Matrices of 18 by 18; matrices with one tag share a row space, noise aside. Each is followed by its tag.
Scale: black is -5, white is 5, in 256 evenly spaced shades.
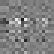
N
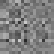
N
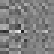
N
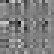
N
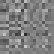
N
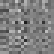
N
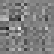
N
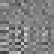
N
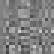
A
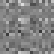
A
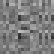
A
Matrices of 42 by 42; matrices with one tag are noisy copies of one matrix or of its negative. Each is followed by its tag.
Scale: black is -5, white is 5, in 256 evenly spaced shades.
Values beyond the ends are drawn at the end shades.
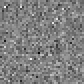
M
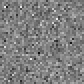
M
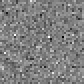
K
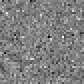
K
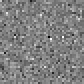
K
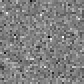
K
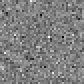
K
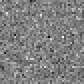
K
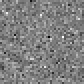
K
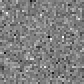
K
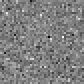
K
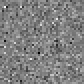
M
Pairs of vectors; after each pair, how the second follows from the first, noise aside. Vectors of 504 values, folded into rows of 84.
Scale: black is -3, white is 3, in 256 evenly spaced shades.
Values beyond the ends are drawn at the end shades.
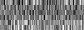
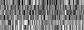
copied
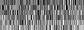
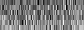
copied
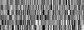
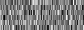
shuffled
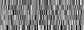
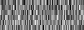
shuffled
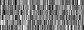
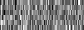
copied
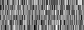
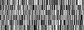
copied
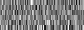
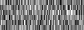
shuffled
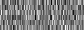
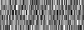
shuffled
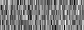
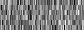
copied
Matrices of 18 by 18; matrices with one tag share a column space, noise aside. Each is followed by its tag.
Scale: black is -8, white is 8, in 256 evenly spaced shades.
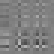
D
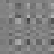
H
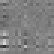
D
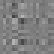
H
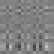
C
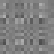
H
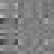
H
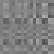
H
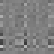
D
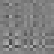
D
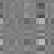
H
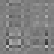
D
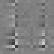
D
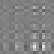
C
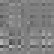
D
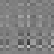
D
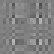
H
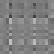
H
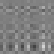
C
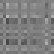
H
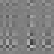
D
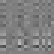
D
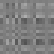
H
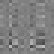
D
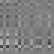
D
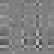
D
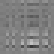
D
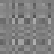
H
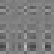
C
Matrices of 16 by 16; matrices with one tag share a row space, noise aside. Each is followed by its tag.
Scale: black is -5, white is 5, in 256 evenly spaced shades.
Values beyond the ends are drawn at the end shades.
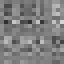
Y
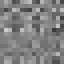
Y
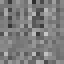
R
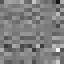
Y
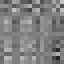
Y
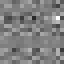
Y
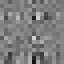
R
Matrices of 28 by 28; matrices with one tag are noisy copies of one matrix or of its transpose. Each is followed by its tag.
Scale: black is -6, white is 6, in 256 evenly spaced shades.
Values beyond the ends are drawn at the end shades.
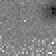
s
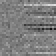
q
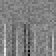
q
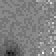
s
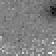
s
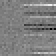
q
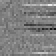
q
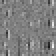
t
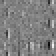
t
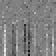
q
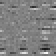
t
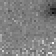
s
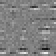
t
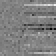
q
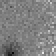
s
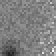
s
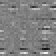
t
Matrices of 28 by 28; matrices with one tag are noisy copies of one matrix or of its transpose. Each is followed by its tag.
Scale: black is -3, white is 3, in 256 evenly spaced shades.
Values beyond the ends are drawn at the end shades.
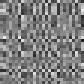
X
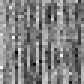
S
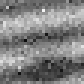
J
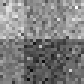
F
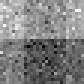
F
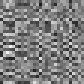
X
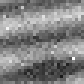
J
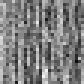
S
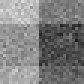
F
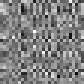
X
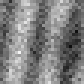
J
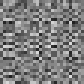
X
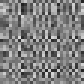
X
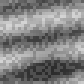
J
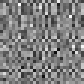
X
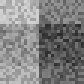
F
